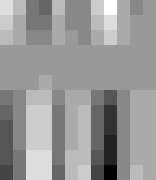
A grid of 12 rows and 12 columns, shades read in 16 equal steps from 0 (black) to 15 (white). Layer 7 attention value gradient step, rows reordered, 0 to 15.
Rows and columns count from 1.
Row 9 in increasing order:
3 5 6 7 8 8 10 10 10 11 12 12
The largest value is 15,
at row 1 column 9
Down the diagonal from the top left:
13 10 8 9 9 9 10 6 3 8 10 10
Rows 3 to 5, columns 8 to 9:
10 12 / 9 9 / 9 9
